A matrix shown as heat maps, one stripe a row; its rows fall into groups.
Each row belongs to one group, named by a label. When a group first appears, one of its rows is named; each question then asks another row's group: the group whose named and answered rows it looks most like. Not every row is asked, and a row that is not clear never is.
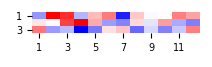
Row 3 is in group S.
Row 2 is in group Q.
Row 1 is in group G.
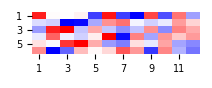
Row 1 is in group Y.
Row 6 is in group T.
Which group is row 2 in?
S
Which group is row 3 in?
G
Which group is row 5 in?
Q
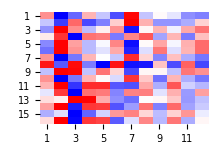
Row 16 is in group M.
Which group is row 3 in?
G
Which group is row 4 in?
M
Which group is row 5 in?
G
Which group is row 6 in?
G
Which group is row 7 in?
T
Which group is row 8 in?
Y
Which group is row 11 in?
M
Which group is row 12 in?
M
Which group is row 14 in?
M
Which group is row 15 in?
S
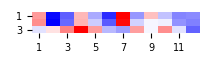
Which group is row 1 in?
T
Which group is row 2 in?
T
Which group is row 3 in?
Q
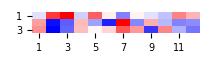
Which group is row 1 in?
G
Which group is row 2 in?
T
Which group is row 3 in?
T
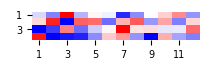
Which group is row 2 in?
M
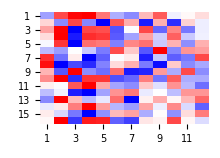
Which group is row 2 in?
Y
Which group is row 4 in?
M
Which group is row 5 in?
M
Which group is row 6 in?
Y
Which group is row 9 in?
Y
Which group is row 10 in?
M
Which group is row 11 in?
Q
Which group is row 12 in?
S
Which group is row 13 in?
G
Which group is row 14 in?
Q
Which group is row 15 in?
S
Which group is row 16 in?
M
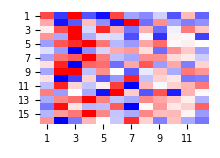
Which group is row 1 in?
Y
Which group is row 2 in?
T
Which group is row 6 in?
S
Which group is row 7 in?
Q
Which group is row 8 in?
M
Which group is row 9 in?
G
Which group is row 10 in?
T
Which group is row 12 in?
Y
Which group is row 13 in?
Q
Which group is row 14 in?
G
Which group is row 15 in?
Q
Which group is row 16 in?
T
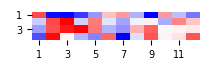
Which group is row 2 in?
G
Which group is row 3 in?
Q
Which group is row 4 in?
G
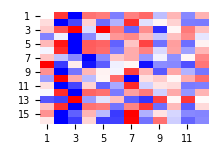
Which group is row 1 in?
M
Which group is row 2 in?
T
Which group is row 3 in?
G
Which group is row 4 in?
S
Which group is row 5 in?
M
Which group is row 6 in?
M
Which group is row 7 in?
S
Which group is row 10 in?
G
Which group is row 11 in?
T
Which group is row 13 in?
Y
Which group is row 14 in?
M
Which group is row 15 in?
T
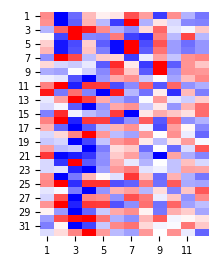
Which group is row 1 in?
T
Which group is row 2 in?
T
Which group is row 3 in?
Q
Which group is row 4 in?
Y
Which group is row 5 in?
T
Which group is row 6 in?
T
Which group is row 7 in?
G
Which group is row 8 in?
Y
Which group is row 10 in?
S
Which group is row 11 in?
M
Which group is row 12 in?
Y
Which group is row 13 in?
Q
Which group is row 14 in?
S
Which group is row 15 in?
G
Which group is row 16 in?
M
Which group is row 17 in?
S
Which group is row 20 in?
S
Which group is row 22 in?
Y
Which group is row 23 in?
S
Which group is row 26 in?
S
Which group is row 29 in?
S
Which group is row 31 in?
S
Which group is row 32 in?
Q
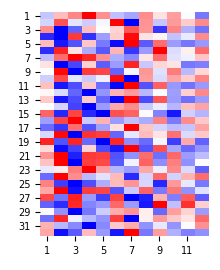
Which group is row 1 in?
Q
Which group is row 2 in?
G
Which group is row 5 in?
T
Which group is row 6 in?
G
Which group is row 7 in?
Q
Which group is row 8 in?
T
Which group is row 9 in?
M
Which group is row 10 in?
G
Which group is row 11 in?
T
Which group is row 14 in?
S
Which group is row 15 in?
Y
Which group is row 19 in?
Y
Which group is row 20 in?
T
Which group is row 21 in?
M
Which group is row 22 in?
M
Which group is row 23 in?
Q
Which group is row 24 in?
G
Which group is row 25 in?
S
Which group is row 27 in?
Y
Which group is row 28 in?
Y
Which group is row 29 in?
S
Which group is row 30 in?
G
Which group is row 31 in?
S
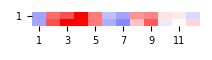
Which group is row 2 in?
Q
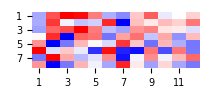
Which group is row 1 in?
Q
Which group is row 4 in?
M
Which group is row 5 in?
T
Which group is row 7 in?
G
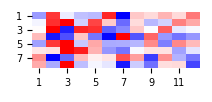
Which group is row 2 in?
G
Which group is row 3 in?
M
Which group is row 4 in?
T
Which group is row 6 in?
Q
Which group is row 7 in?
T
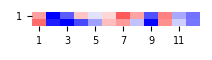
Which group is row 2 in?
S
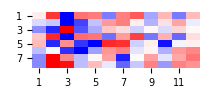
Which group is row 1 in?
M
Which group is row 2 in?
S
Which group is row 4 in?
M
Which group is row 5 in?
Y
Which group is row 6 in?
S
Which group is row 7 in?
G
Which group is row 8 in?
G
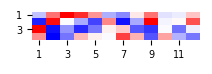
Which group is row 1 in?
Q
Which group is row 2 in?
G
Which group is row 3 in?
S
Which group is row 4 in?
T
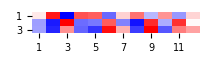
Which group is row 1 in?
M
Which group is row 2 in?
Y
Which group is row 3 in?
Y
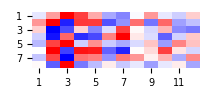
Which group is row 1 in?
Q
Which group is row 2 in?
M
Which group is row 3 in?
T
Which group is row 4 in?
Y
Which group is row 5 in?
G
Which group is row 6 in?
M
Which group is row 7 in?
M
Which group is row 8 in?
Y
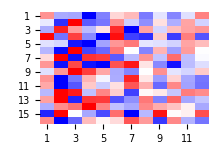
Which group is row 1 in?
S
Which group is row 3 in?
G
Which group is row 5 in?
S
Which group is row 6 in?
Y
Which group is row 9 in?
Q
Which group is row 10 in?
T
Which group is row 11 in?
T
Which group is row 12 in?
G
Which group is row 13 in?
M
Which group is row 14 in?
Q
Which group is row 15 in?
G
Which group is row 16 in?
T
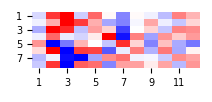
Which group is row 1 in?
G
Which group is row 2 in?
Q
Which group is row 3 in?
G
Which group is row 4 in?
G
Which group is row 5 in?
T
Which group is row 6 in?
M
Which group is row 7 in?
S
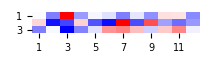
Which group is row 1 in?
Y
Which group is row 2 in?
T
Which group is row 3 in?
S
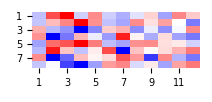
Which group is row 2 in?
Q
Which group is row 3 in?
S
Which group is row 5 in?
Q
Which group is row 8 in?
S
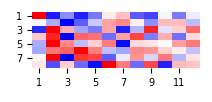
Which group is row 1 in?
S
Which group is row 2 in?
S
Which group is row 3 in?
G
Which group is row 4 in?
M
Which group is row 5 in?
G
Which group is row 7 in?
M
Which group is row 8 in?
Y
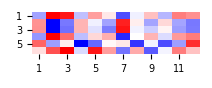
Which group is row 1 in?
G
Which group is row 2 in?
T
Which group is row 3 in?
T
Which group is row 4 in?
G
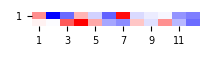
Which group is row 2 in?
Q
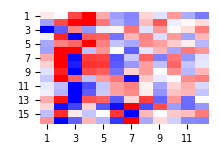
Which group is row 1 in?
Q
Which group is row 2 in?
Q
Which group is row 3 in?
Y
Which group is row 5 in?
Q
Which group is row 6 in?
G
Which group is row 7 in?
M
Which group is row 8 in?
M
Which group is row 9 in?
M
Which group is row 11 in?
S
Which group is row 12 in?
S
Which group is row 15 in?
G
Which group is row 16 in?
T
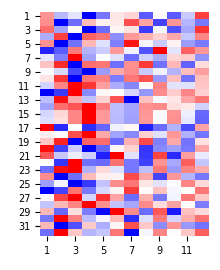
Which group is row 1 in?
S
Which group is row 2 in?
T
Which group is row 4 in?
M
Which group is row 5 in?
T
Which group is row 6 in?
Y
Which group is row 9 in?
S
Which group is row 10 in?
M
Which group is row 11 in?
Q
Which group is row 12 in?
Y
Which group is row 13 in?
G
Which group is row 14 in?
Q
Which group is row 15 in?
Q
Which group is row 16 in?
Q
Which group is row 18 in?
Q
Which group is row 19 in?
M
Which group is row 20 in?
S
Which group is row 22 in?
Y
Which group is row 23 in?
G
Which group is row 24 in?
T
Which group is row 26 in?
Y
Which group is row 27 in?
G
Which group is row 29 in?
Y
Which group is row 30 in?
G
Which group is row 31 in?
T
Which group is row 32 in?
G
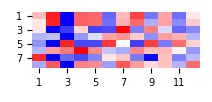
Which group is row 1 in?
M
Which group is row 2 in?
M
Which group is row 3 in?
T
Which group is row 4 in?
S
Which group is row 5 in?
Y
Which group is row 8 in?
M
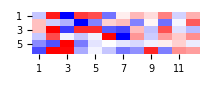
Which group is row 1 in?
M
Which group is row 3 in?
M
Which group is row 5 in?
Y
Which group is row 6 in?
G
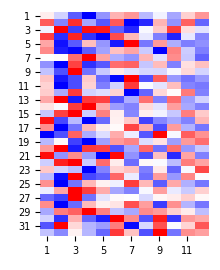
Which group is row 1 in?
S
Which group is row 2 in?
Y
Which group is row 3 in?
M
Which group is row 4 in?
Y
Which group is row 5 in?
T
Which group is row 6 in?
S
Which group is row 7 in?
Q
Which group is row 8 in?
Y
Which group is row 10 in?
T
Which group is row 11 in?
T
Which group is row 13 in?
M
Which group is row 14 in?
Q
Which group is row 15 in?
G
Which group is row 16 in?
S
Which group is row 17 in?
T
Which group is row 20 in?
M
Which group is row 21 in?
Y
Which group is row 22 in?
G
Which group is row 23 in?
S
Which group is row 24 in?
Y
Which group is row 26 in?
Q
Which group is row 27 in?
Y
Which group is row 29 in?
Q
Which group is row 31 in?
G
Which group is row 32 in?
Y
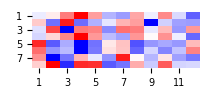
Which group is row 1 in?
Q
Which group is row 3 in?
M
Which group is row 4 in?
Q
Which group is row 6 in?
S
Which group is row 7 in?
T
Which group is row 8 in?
M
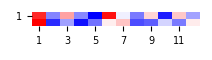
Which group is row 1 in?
Y
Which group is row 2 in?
S
